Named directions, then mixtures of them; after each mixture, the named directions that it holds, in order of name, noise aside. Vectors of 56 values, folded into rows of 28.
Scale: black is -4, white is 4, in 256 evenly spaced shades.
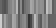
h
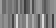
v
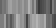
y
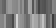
v, y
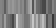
v, y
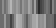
y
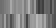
y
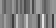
v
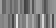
v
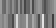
v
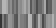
h, v
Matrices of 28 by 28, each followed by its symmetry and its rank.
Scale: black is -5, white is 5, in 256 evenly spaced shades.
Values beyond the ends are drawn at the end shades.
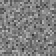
neither, full rank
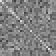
symmetric, rank five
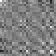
symmetric, rank three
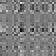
neither, rank two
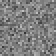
neither, full rank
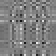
neither, rank two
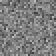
neither, full rank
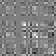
symmetric, rank three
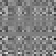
neither, rank two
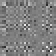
symmetric, rank three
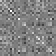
symmetric, rank five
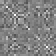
symmetric, rank five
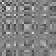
symmetric, rank three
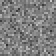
neither, full rank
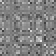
symmetric, rank three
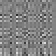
neither, rank two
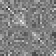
symmetric, rank five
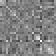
symmetric, rank five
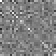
symmetric, rank five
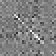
symmetric, rank five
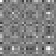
symmetric, rank three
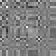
symmetric, rank three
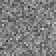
neither, full rank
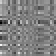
neither, rank two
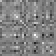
symmetric, rank three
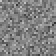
neither, full rank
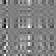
neither, rank two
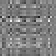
neither, rank two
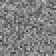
neither, full rank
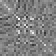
symmetric, rank five
